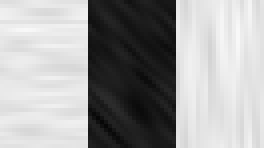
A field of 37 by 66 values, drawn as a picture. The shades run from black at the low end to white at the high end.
It is made of 1 by 3 panels. Panel 1,1: very high, streaked across, faint in contrast. Panel 1,2: very low, slanting down to the right, faint in contrast. Panel 1,3: very high, streaked downward, faint in contrast.
